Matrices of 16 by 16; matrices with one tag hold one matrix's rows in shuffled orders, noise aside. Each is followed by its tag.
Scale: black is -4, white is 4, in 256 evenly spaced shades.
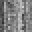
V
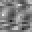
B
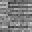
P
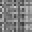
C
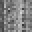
V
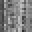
V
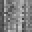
V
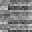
P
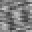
B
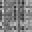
C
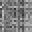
C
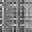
C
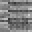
P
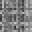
C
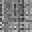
C
